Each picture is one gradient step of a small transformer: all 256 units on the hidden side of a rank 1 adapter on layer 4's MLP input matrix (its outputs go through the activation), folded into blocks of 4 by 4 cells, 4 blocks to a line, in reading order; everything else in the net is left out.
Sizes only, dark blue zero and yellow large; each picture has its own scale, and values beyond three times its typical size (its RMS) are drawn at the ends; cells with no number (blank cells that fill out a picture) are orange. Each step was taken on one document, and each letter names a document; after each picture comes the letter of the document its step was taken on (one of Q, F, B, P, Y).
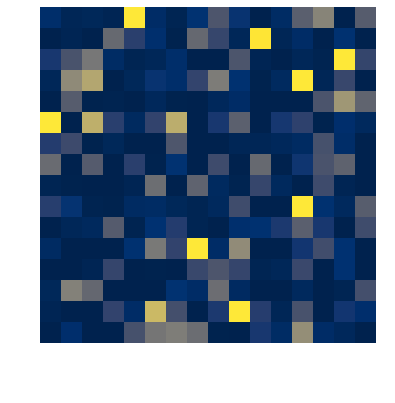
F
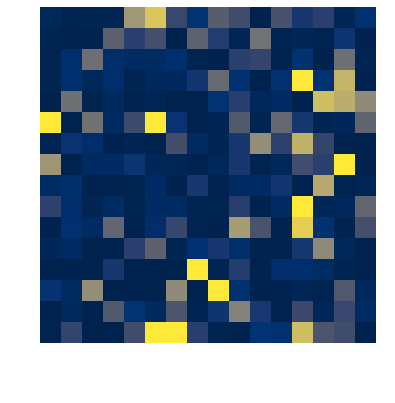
F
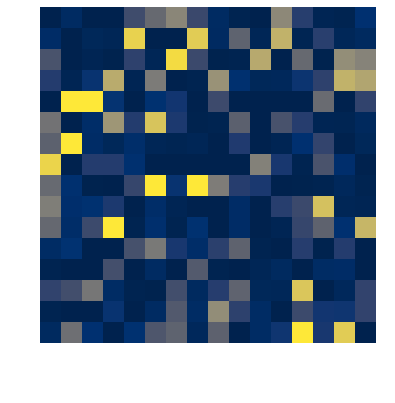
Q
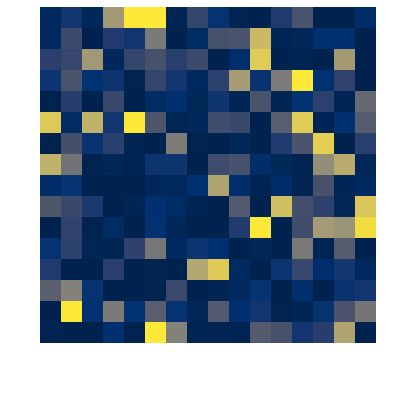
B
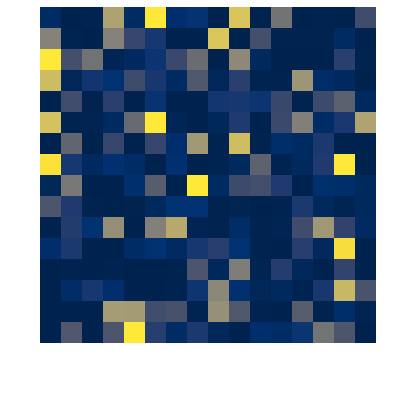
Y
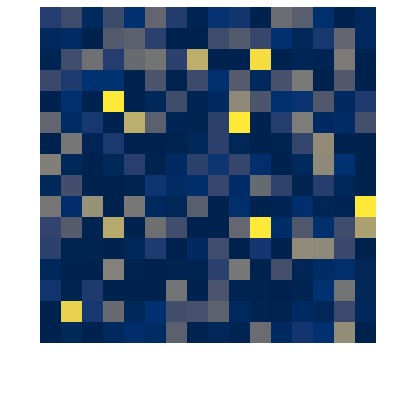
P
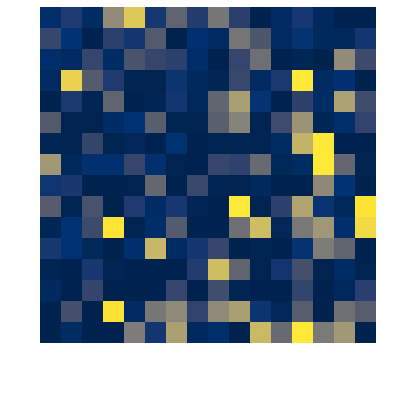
B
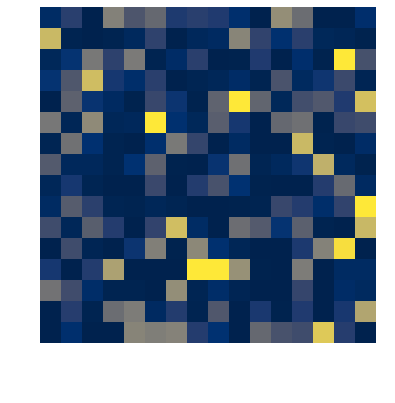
B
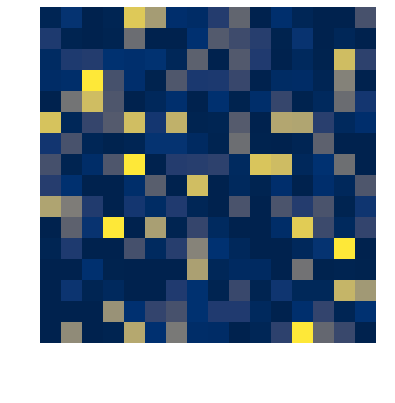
Y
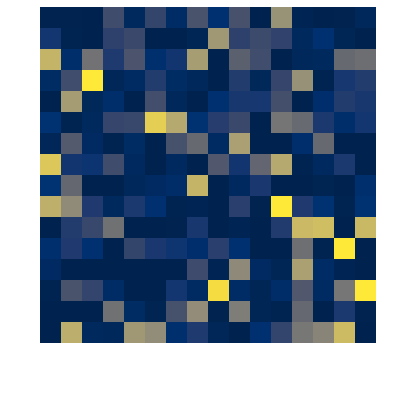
Y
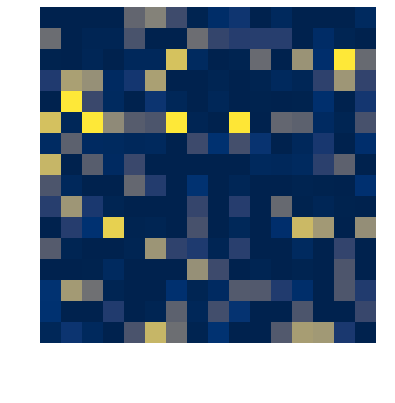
Q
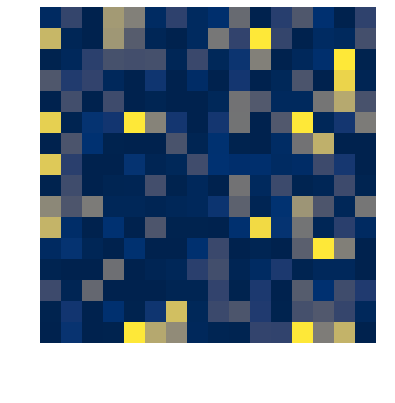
P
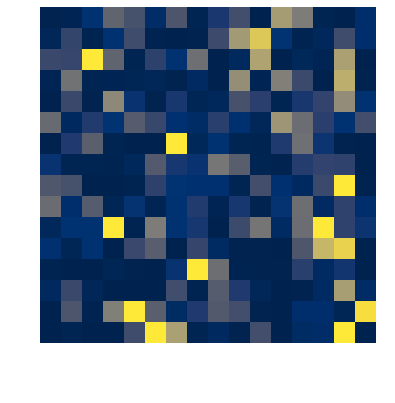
P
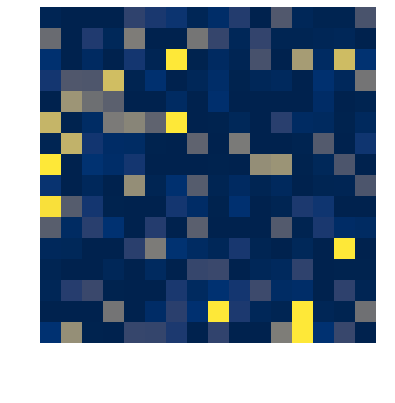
Q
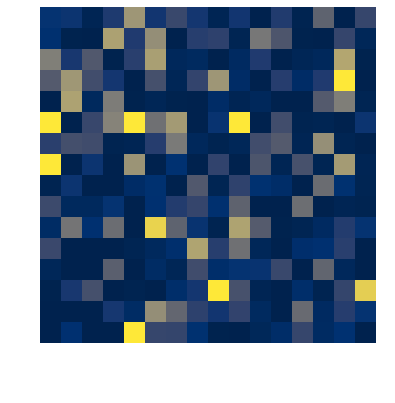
F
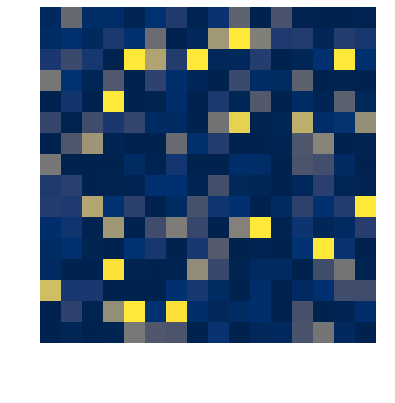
P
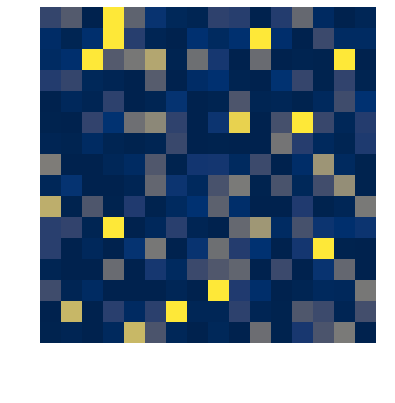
P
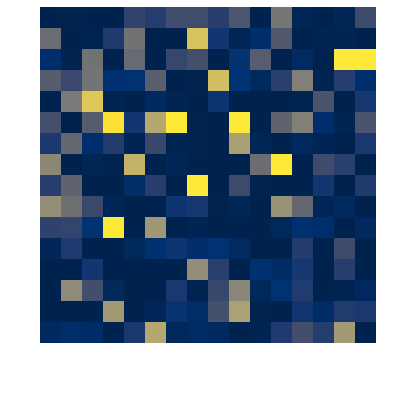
Q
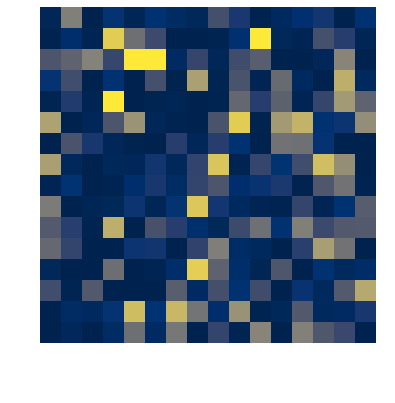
P
